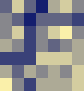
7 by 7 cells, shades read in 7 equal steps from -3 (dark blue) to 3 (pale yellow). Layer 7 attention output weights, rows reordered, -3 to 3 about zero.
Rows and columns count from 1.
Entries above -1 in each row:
4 1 6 5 4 6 6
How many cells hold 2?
9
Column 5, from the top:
1 -1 2 -1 2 1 1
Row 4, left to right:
1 0 -2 0 -1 0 1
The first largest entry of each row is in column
2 1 6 1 4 7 1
